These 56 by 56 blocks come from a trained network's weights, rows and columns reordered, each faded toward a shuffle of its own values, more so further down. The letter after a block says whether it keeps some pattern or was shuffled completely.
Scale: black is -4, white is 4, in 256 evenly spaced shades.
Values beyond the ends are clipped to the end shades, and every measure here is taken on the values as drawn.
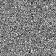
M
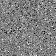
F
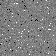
F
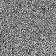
M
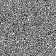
F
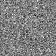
M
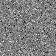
F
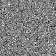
M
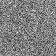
M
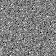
F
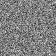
F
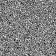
F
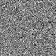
M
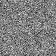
F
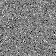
F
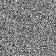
M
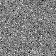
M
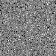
M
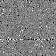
M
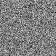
M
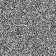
F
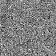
M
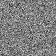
F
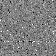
M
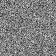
F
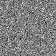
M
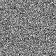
F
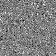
F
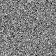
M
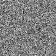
F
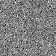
F
